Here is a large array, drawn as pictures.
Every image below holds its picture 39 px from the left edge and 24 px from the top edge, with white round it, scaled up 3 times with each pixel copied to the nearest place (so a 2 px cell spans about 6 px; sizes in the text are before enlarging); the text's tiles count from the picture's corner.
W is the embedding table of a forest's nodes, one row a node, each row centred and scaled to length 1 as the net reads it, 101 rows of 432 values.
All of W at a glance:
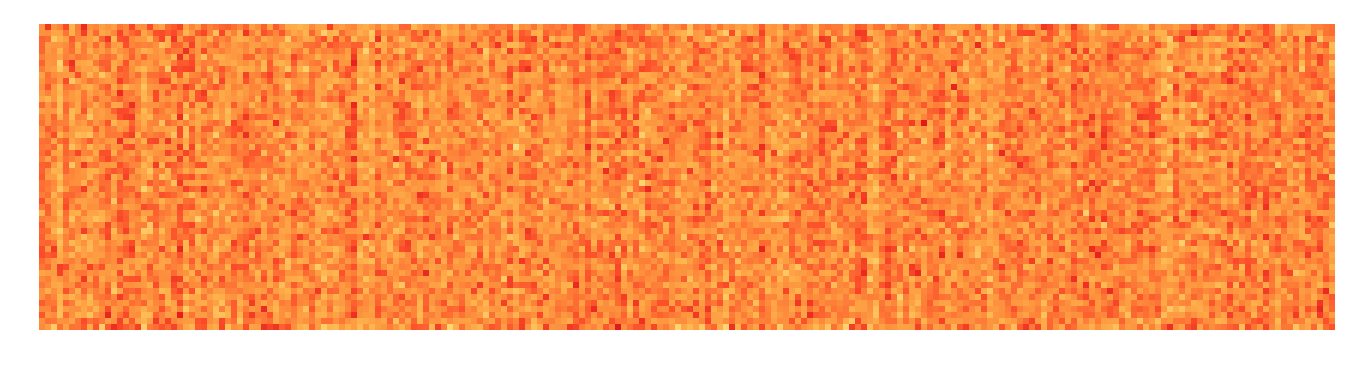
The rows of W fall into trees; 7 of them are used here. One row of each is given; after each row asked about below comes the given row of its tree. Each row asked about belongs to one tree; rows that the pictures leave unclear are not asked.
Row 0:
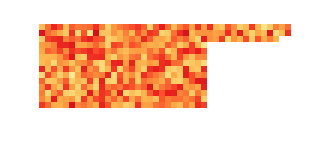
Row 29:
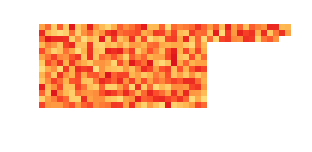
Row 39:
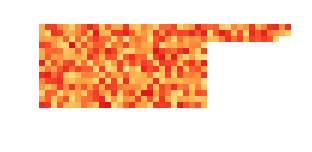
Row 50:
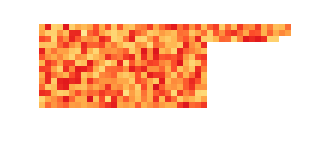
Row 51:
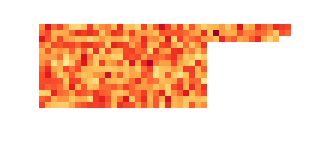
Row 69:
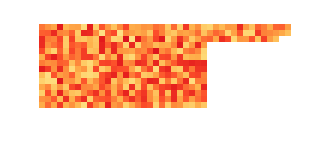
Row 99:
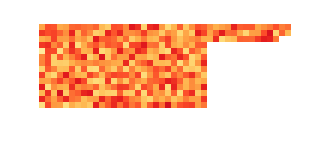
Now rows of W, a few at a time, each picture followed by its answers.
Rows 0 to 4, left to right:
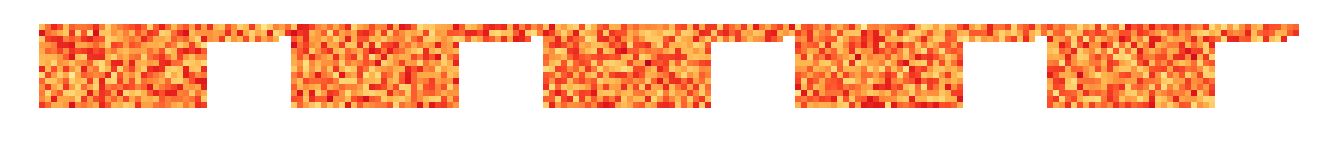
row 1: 99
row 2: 99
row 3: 99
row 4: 51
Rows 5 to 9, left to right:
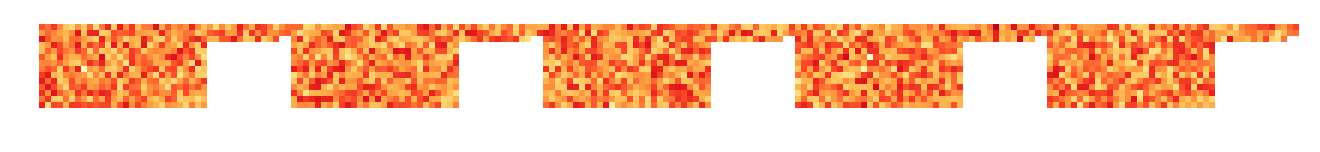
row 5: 51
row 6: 50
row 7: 0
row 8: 69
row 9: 51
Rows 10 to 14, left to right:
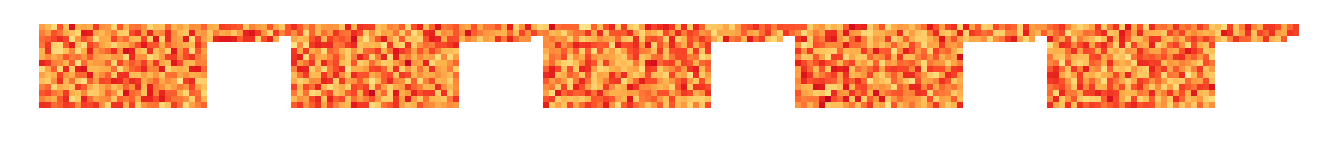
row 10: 29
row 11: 50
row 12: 51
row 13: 50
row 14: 51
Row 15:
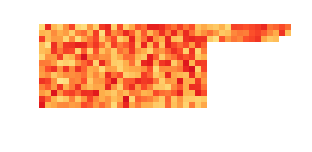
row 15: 51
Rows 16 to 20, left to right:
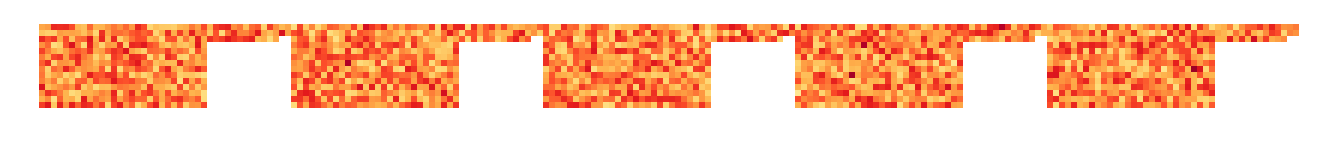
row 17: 99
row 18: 29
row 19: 99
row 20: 51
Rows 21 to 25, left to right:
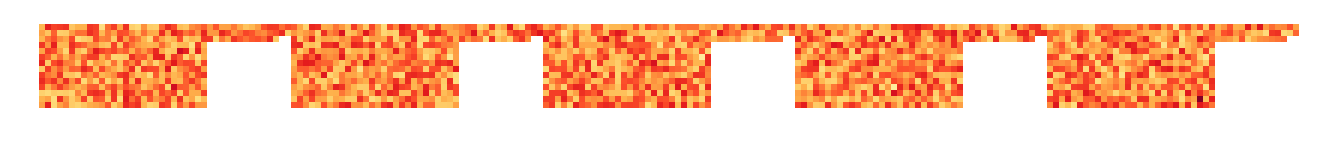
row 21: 39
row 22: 69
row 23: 99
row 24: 69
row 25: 99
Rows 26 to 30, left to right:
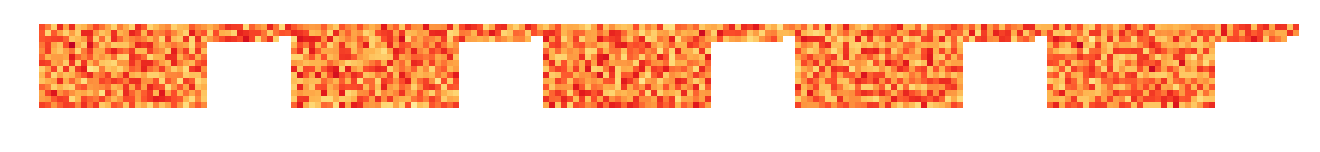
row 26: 29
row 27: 0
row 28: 99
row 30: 29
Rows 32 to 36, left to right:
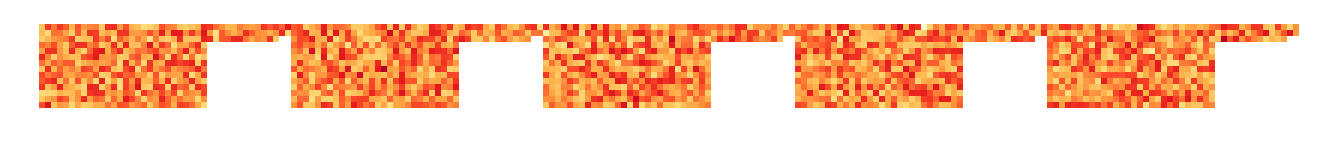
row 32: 39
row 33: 0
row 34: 29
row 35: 0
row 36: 29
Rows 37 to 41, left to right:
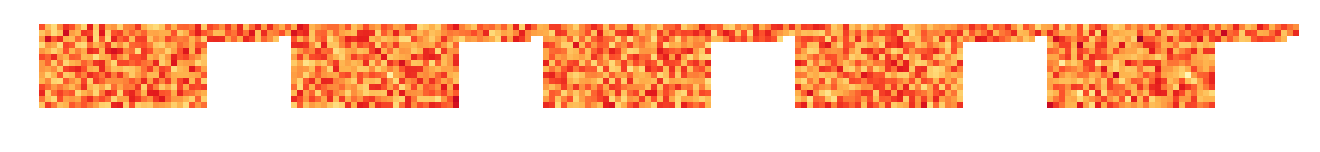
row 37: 29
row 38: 99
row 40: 29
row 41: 0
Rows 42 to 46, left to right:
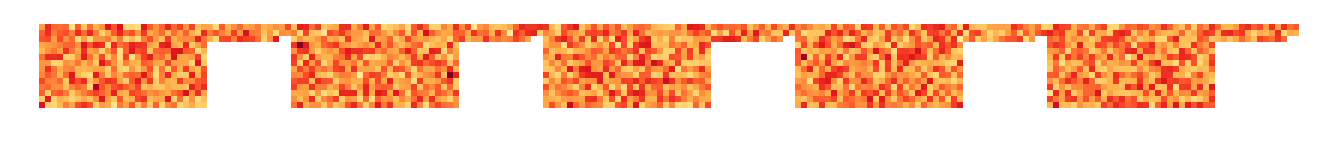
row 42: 51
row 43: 39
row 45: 50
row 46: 99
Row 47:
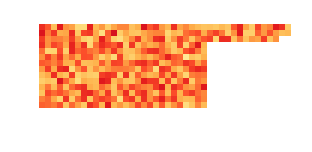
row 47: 69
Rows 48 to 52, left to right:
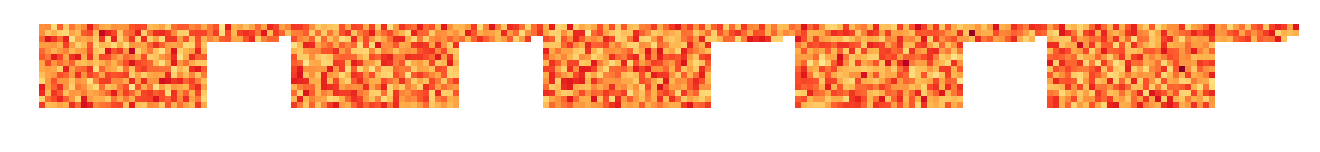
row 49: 51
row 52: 39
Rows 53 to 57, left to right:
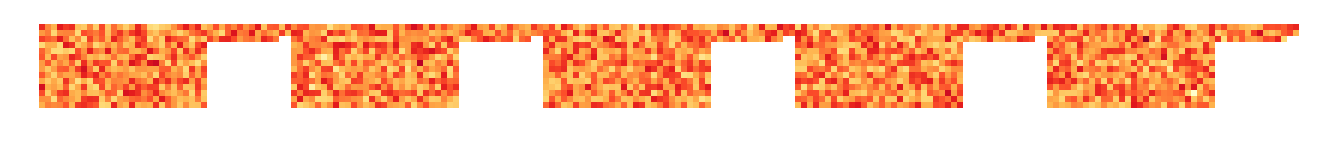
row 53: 29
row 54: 51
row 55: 69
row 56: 99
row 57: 39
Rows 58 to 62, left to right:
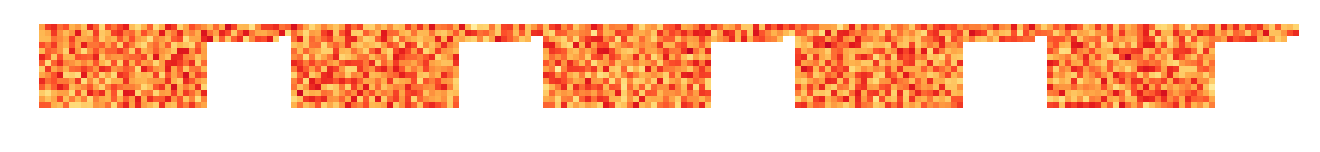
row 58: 39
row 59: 50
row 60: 39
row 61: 50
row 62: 29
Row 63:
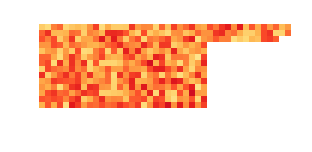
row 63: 99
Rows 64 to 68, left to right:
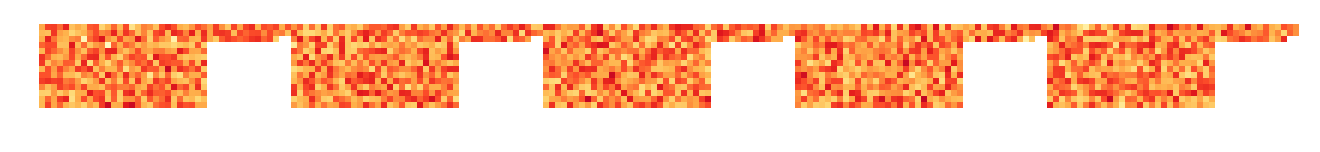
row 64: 39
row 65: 29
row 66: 50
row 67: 51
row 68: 51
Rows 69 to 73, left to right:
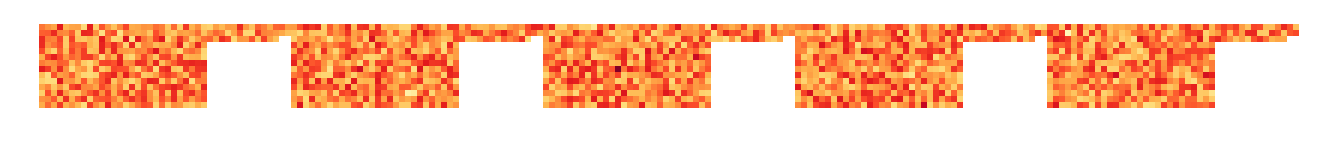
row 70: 39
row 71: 50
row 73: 0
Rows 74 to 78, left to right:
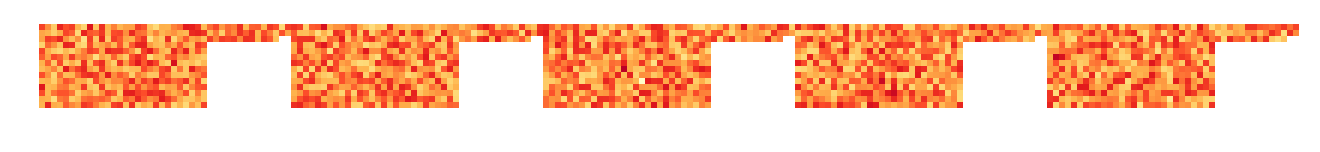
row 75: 29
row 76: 69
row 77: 29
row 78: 51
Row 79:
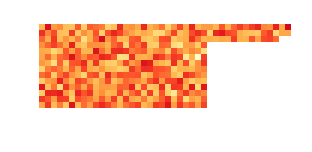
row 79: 99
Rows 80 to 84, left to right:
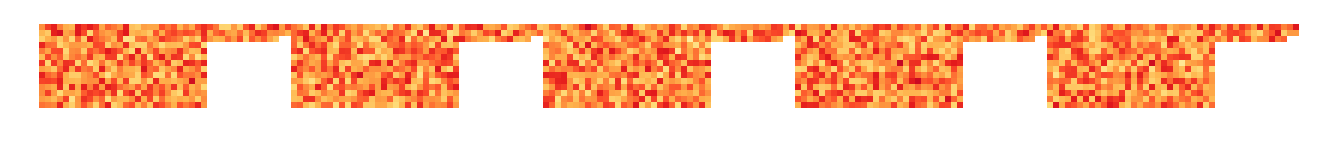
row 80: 39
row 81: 0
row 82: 39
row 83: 99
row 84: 99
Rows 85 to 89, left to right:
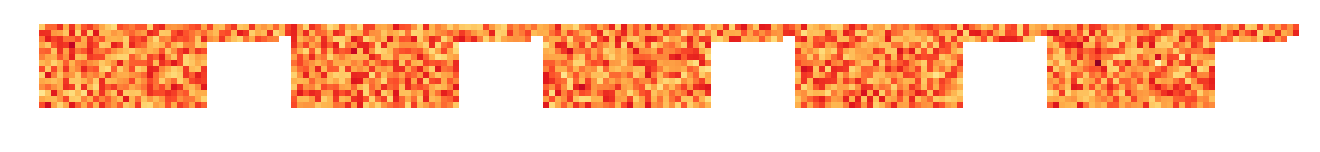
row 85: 0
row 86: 69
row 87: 51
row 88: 50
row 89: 0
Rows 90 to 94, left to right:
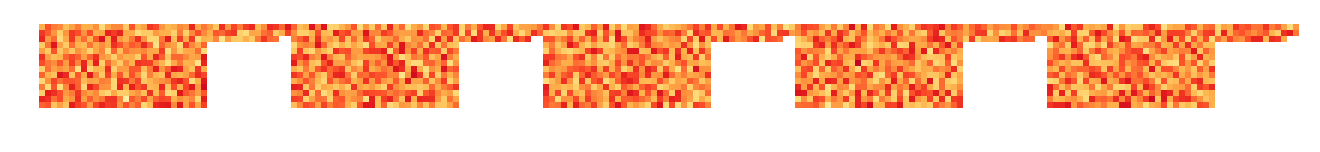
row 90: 99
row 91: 29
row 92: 29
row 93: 50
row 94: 29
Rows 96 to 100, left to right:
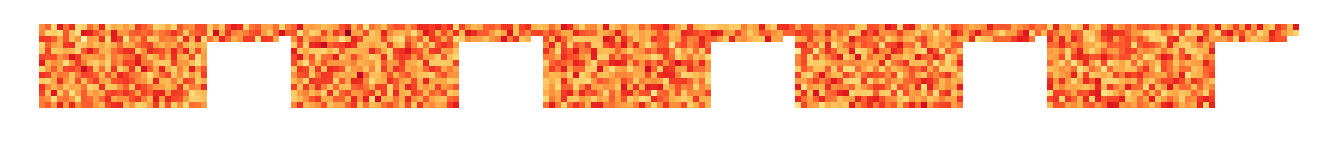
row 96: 29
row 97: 50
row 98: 69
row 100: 99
